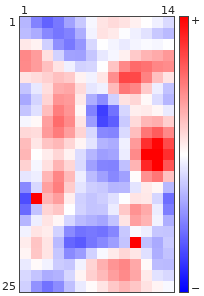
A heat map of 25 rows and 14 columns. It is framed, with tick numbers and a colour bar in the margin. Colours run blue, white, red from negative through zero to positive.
The centre is the ninth with the lowest average. There are two isolated cells, each far higher than the cells round it. On average the colour sits 50% of the way up the scale. No row or column stands out.
